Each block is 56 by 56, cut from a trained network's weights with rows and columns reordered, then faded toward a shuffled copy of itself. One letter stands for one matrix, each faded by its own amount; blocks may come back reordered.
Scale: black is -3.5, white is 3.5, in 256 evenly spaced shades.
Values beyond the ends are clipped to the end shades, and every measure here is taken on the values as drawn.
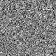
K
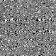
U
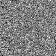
K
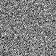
K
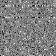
U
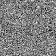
K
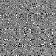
U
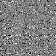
U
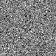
K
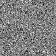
K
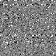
U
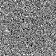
K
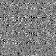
U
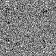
K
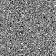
K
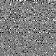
U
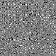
U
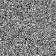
K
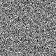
K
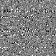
U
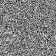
K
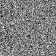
K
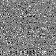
U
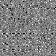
U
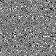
U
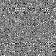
U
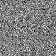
K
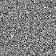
K
